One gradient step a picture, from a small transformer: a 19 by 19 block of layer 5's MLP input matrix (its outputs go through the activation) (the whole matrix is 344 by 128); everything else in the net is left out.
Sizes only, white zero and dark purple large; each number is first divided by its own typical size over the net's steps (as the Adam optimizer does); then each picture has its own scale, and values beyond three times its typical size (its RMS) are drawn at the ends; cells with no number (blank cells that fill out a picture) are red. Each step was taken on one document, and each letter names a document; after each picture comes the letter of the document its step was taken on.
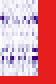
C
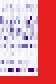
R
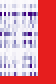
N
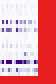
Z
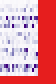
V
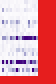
Z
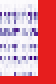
N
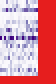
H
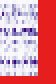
N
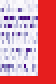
V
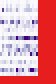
Z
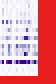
Z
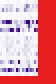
R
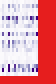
V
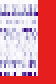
N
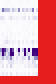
C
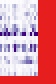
N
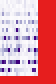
Z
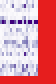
H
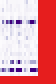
R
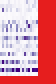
Z
